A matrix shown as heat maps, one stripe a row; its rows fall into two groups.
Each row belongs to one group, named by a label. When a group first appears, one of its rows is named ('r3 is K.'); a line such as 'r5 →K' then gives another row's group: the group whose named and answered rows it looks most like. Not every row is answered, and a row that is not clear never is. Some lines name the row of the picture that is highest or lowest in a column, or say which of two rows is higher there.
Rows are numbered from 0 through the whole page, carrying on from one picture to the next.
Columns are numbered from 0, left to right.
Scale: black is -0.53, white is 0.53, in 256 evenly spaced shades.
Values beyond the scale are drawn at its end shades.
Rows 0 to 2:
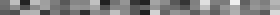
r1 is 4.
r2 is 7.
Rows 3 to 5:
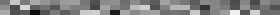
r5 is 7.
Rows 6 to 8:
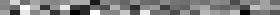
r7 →7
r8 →7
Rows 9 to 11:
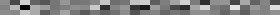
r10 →4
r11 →7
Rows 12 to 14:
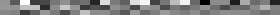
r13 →7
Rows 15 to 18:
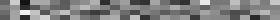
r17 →7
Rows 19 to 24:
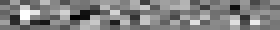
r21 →7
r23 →7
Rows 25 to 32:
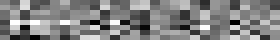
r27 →4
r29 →7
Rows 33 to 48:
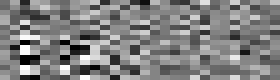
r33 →4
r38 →4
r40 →7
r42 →7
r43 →7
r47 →7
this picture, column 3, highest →40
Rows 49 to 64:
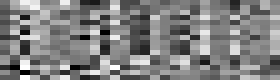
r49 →7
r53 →7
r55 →4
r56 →7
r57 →4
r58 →4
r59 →4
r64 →7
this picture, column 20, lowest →61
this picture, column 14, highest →61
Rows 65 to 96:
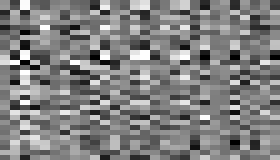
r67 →4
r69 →7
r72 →7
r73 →4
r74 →4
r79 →7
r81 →7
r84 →4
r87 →7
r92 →7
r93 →7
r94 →7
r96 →4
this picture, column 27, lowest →76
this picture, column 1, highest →77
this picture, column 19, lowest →94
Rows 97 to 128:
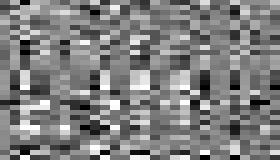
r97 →4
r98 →7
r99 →7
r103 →7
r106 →4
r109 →4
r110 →4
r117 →7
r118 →7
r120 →7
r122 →7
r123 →7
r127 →4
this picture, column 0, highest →101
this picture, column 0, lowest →117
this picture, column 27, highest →127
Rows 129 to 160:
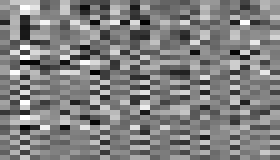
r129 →7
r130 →7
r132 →4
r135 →4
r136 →4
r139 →7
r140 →7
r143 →7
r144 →4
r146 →4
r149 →7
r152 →7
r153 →7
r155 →4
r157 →4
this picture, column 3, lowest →141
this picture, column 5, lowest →142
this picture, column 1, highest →143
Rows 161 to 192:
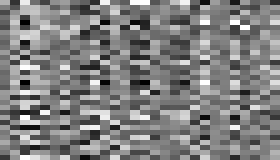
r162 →7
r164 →4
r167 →7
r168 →7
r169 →4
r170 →4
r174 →7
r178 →4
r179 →7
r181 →7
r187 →7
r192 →7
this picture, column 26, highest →174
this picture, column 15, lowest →179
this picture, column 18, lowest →177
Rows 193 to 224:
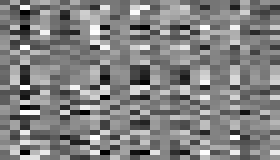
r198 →4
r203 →7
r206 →4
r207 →4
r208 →4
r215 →7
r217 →4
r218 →4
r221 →7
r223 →4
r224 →7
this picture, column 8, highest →214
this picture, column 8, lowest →215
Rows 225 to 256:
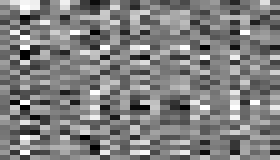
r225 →7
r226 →7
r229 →7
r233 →7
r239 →4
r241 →7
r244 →4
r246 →4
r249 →7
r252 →7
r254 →7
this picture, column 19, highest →245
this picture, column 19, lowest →229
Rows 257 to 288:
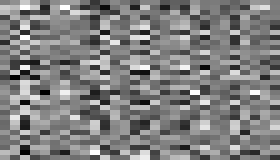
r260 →7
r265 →7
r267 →4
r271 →4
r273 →7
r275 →7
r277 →4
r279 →7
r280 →7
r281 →4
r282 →4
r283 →7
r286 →4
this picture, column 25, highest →275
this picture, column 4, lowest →275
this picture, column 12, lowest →265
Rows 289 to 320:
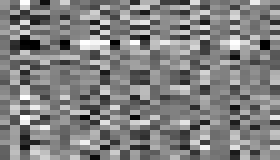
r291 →4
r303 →4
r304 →4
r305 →4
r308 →7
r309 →4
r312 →7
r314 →7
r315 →4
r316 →4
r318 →4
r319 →7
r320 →7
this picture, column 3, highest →310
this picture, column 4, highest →314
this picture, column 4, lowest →289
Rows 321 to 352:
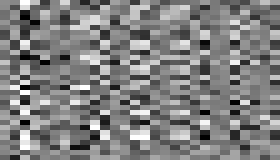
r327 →4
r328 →4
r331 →4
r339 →7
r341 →7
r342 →7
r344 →7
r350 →7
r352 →7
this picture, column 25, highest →333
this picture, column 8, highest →338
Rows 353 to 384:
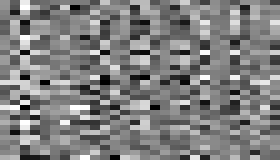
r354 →7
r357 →4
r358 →4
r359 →4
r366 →7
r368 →4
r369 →7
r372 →4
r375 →7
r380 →7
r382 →4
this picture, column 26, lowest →379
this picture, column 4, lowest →369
